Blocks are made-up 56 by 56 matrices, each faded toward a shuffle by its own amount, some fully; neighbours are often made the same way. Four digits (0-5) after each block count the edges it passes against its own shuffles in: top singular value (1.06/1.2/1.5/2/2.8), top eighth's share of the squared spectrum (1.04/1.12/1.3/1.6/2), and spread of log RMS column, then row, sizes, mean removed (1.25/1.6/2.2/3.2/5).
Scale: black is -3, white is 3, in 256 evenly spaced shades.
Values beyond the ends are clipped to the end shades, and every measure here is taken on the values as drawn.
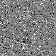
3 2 1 0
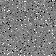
2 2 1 0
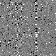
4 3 2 1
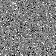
2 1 0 0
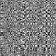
4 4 3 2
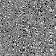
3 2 1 0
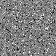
0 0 0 0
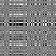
5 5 4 4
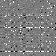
4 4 1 2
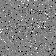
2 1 0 0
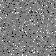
2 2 0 0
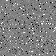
3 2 0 1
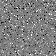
0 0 0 0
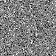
0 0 1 0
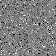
0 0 0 0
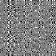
4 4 3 2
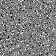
1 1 0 0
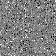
2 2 1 0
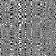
4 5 3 2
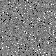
1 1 0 0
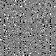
3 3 2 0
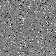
1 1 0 0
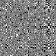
4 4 3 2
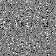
3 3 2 0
